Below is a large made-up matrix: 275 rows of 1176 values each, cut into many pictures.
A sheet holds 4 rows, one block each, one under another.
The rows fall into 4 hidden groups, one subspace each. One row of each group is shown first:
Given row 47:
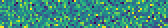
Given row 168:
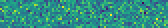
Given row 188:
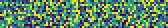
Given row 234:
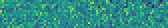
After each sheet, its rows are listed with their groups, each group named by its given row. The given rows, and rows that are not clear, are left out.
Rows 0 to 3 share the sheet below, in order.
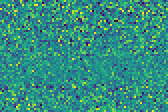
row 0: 168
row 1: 188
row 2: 188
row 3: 188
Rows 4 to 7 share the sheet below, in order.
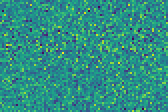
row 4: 234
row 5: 168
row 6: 188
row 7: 168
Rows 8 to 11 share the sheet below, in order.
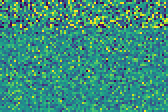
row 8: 47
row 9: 168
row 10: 188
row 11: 168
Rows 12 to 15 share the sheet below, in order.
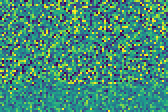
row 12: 168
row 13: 168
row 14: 188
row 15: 188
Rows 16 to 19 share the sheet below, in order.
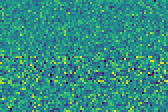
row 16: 168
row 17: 47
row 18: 47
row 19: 188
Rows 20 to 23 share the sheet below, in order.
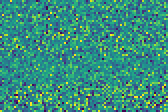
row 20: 168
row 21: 168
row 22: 47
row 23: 188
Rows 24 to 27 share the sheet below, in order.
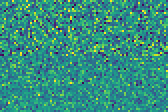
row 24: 188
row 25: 47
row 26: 188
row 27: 47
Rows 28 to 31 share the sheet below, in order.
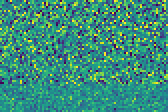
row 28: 168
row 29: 234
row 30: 47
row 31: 188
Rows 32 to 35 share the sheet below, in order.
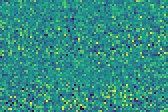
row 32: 47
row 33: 47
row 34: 234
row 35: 188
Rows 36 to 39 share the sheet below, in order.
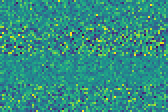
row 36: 47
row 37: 188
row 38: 234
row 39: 188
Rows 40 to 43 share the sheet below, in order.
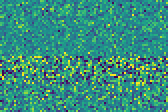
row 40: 234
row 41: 234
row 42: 168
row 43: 234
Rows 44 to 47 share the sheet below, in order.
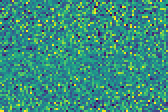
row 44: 234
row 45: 234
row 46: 188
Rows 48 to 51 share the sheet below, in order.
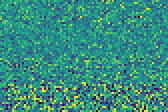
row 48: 168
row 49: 188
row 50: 188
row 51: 168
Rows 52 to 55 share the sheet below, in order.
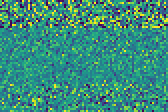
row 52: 47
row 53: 168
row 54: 234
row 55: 168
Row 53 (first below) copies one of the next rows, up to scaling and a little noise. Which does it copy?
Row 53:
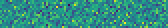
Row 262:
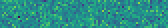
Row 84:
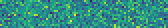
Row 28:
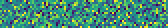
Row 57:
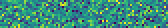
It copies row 28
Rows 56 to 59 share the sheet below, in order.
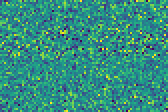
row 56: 47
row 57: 168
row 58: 168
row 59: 47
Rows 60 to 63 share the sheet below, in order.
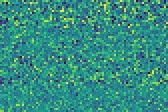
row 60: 47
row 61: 188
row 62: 47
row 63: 47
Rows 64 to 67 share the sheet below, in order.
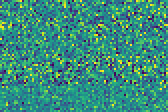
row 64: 47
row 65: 234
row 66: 234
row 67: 47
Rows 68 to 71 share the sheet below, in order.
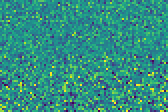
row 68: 168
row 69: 234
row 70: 47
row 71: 47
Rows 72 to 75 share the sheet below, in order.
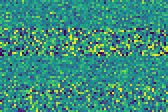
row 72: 168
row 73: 47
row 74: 188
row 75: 234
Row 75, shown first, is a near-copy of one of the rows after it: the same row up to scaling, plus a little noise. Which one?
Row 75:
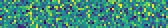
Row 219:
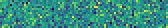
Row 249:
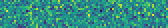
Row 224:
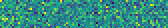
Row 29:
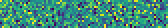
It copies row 249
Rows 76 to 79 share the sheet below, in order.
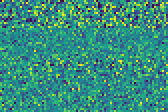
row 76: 234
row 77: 188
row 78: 234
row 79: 188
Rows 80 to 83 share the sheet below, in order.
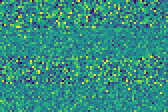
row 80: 188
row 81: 188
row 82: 188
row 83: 234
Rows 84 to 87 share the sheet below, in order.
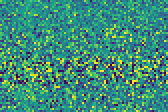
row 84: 168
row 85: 188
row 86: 234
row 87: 168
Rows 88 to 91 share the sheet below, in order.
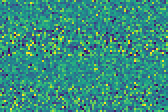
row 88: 47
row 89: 188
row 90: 234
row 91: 188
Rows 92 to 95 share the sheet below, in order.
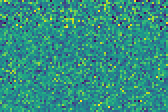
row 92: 47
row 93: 234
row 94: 188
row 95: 168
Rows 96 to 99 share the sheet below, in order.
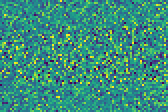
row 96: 168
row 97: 234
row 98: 168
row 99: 234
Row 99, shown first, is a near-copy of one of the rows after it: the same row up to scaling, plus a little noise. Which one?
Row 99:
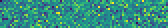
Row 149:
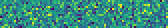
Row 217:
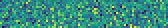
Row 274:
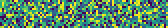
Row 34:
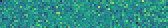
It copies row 34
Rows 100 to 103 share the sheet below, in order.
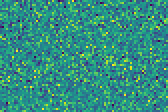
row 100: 47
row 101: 188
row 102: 188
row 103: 47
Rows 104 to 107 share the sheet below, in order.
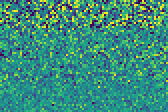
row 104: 168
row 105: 47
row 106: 47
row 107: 188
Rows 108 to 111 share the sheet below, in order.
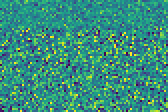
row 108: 168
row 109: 234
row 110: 168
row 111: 47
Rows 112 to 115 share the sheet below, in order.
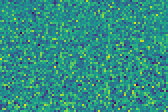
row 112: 168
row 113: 188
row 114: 234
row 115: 47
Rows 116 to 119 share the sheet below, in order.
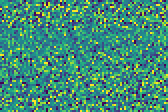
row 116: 168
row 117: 47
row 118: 47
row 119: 168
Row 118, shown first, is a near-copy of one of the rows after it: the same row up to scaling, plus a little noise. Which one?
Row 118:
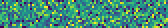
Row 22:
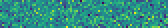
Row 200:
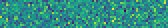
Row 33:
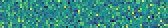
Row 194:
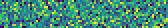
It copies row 194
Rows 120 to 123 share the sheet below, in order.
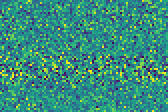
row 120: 234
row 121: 188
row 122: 234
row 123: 188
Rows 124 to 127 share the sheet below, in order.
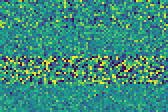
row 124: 47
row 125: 188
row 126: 188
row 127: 188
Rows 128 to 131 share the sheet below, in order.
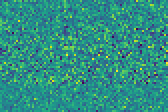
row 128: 47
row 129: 47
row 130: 188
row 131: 168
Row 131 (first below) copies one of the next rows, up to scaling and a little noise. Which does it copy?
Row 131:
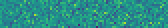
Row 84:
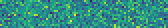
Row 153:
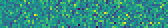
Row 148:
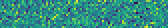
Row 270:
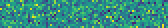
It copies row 153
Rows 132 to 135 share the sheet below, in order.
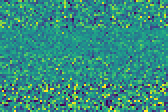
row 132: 47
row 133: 188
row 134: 188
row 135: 168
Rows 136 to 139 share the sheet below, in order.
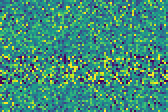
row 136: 234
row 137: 234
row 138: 47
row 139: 234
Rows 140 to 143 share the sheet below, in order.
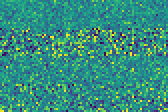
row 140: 168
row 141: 234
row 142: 188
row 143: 47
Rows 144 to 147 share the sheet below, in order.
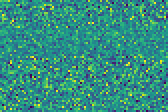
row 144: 234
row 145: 188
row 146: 188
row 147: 188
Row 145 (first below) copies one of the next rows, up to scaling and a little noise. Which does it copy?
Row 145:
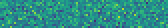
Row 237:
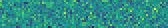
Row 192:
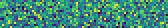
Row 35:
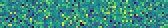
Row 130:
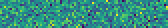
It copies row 192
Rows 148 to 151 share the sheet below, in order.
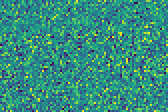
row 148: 168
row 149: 234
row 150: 234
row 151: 188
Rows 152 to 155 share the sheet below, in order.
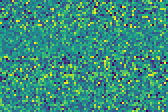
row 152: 234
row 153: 168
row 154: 47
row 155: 168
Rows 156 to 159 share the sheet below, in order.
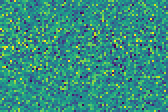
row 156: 168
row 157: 234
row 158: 188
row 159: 168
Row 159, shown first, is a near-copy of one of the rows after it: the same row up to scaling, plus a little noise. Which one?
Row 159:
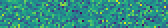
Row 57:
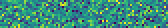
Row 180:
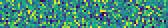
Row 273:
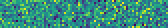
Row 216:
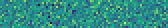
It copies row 57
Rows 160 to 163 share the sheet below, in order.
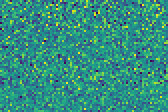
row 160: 168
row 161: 234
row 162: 47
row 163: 168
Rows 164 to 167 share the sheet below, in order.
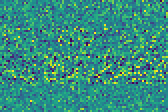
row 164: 234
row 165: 188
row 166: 168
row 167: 188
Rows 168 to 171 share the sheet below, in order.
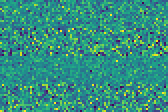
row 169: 47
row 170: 188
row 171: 47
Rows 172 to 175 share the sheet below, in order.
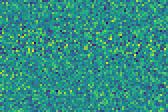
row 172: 47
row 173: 188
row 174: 234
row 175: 234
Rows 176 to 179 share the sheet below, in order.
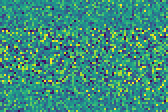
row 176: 234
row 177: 47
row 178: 188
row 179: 234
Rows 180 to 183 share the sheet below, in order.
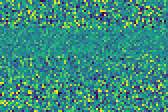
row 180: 168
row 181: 168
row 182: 47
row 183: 234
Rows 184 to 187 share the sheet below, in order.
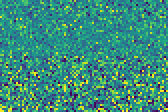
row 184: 234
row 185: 47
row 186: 168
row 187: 47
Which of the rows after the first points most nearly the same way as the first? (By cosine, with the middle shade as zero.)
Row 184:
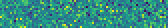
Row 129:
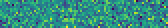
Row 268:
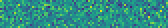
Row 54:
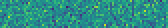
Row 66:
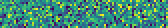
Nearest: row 268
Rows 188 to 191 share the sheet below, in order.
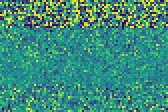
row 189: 188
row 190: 168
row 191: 188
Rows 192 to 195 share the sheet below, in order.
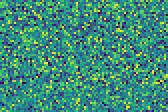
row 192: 188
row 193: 168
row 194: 47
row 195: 188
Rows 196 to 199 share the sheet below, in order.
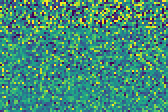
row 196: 168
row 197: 188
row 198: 168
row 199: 47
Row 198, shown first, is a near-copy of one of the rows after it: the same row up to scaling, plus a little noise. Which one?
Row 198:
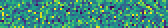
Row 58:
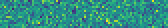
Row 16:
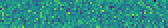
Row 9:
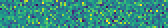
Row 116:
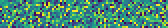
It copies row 16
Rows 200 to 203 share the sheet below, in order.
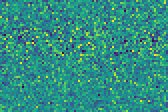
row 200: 47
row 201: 188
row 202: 234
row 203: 47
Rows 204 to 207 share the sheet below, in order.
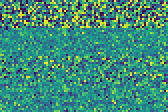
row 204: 168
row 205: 47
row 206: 168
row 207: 47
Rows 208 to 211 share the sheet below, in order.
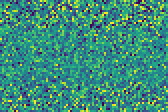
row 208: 168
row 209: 234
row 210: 188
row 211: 168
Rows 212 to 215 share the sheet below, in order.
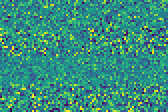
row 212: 168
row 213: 234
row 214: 234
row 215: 188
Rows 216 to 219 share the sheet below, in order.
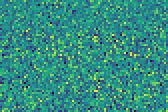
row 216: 168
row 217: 234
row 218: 47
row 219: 234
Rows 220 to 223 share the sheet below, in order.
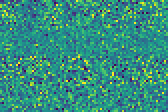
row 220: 168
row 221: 168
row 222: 188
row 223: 188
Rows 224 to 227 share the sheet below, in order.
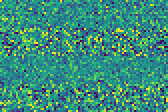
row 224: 234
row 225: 168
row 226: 47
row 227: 234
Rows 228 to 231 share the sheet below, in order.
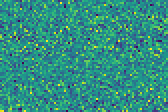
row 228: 47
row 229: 188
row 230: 188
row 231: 47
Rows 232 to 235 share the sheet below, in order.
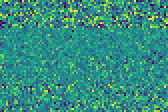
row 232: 47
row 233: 234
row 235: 47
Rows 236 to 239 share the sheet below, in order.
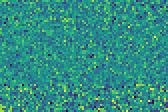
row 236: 47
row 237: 188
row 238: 188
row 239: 47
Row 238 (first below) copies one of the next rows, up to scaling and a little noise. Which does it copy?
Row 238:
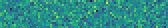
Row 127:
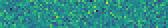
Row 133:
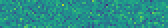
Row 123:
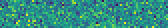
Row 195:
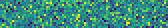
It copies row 127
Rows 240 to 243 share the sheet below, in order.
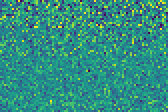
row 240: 234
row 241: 234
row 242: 188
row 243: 47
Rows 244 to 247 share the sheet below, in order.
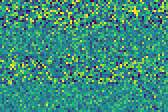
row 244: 188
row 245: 168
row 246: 188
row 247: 168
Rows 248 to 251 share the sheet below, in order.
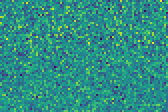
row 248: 234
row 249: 234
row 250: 234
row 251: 188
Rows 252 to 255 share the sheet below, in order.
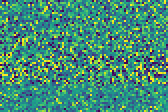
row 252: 47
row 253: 188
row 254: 234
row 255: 168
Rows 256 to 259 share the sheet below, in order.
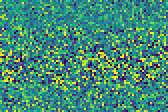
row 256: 234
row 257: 47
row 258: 168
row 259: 168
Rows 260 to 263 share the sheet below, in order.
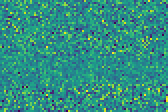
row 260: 168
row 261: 168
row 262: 168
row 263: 234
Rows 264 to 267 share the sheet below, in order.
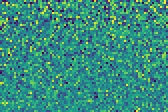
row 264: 47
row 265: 188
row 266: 234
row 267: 234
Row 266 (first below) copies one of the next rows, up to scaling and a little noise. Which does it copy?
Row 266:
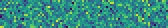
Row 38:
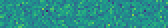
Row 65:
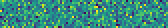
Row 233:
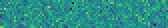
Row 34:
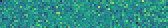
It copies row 233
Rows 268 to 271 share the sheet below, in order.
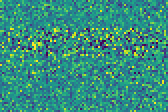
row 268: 234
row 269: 168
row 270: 168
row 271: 234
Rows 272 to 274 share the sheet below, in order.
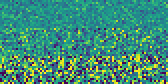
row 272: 168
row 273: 168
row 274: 234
